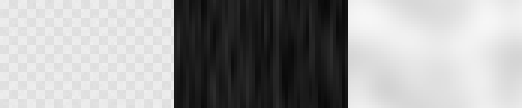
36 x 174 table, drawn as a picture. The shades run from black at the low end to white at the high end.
The table splits into one row of 3 panels. Panel 1,1: very high, checkered, faint in contrast. Panel 1,2: very low, streaked downward, faint in contrast. Panel 1,3: very high, smooth, faint in contrast.
